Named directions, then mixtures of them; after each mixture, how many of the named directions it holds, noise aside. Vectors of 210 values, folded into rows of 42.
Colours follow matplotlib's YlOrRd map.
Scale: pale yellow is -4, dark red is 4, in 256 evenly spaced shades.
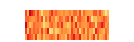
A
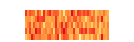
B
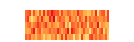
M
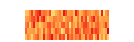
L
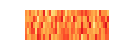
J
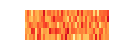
three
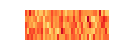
three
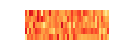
three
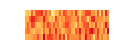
three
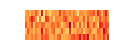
three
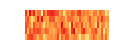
three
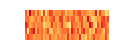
three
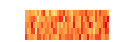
two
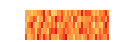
two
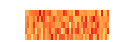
two
